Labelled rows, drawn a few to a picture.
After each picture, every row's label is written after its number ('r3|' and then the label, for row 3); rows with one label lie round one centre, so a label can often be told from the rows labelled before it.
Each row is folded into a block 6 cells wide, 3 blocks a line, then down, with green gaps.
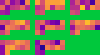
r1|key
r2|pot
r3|key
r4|pot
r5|key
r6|pot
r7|pot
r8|key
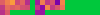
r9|pot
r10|key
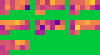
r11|pot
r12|pot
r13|pot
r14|pot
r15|key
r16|pot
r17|pot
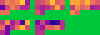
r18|pot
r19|pot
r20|pot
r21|key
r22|key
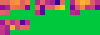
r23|pot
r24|key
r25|pot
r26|key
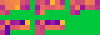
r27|pot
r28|pot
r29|pot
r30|key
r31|key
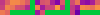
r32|pot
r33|key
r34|key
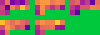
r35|key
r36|pot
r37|key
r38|pot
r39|pot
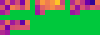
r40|key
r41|pot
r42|key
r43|key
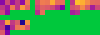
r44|key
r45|pot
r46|pot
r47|key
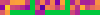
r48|pot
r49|key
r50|key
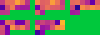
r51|pot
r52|pot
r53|key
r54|key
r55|key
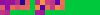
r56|key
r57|key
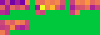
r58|key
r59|pot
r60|pot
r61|pot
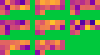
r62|key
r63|pot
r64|key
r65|key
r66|pot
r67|key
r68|pot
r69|pot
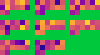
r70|pot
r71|key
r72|key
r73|key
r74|pot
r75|pot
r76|key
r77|key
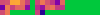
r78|pot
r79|key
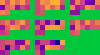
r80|pot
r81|pot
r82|key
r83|pot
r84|key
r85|pot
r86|key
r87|key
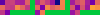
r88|key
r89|key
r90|key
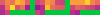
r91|pot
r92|pot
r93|pot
